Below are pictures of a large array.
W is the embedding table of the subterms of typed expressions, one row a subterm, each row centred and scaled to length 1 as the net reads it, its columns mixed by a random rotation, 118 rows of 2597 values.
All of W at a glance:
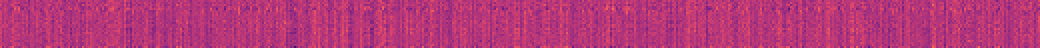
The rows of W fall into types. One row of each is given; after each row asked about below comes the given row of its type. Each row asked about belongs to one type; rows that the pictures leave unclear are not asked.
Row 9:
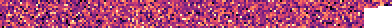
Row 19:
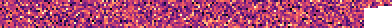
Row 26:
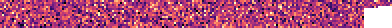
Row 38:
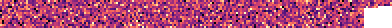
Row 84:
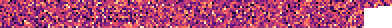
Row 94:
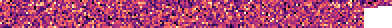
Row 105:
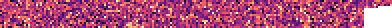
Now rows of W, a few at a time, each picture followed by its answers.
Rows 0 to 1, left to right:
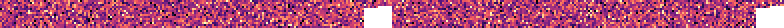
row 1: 26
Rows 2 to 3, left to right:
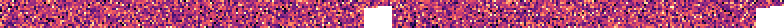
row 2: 38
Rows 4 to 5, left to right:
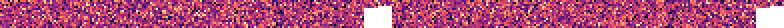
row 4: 26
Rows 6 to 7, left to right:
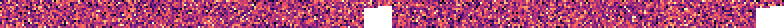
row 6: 19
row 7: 9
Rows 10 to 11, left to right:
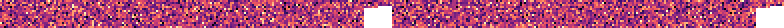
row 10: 94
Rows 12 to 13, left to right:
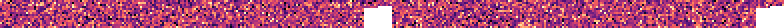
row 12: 94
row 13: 105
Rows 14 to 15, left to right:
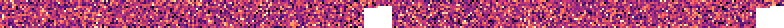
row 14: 38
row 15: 9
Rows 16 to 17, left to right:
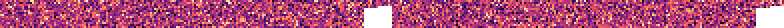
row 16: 19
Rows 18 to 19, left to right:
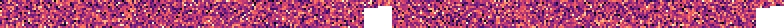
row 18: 19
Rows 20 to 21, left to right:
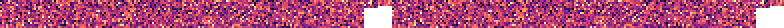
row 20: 19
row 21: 19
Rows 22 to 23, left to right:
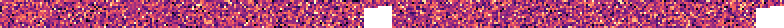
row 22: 105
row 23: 19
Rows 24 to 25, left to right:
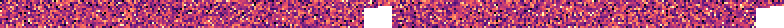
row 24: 19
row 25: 26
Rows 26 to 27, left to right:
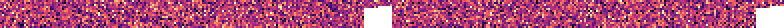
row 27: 26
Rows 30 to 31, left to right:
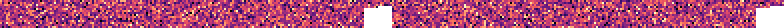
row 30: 94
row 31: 94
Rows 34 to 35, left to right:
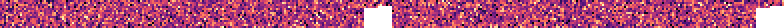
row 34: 9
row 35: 105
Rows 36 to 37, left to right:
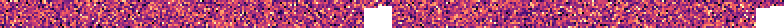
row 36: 26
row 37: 94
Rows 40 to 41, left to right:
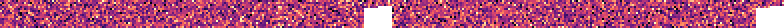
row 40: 19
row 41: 38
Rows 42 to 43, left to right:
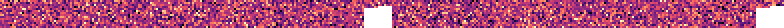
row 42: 26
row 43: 9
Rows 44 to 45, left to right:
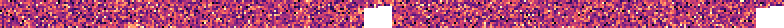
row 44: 84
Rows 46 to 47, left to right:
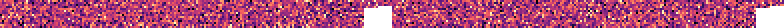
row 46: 38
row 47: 26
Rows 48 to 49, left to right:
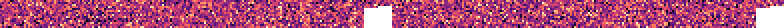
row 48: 105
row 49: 26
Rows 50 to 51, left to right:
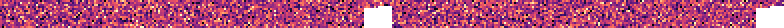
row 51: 94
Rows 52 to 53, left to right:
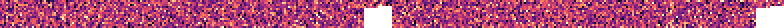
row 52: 9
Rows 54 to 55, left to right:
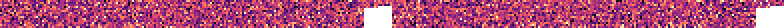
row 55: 38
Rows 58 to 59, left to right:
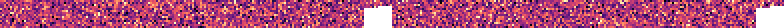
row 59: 19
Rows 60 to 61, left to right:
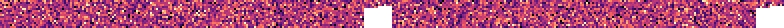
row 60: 26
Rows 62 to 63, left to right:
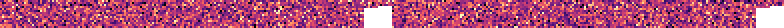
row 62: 19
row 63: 105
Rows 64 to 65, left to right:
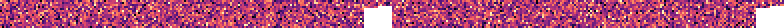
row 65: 26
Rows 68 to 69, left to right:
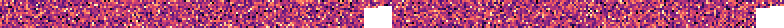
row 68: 38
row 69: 26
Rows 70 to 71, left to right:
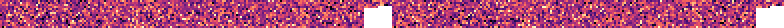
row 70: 9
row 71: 105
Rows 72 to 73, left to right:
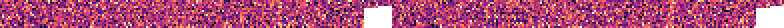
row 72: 38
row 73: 84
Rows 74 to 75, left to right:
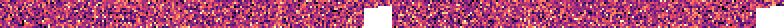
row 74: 84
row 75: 9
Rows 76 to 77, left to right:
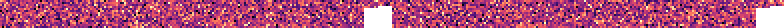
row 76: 26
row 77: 19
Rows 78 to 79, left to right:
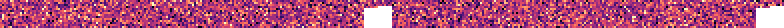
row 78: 38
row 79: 9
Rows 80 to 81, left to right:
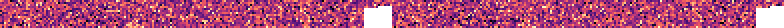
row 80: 105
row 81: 105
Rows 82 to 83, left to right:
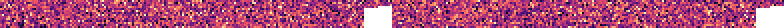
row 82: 26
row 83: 94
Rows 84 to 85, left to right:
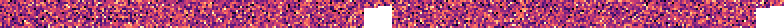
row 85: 19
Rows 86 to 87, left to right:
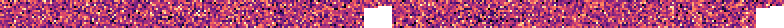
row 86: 26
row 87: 105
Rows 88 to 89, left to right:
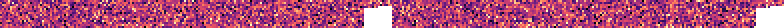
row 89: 84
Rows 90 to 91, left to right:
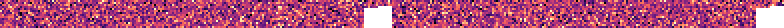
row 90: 19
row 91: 9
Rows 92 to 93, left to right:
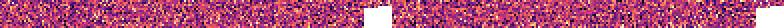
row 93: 38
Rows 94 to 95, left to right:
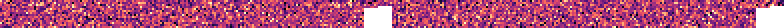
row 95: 9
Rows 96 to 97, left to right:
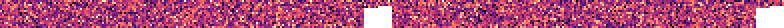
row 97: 105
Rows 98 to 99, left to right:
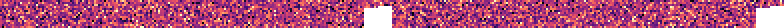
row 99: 19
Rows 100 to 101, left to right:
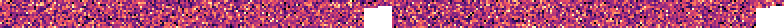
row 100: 94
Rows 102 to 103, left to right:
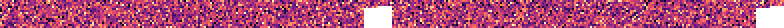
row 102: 38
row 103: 19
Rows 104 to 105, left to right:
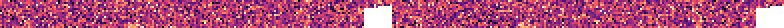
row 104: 84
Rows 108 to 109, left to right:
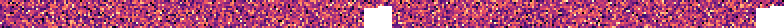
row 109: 94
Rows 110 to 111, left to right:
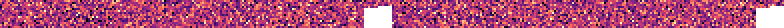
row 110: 105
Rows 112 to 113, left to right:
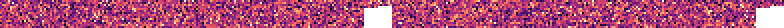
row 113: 94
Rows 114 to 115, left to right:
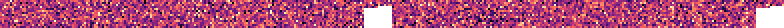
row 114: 26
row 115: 105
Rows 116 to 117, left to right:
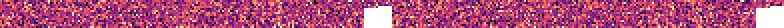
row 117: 105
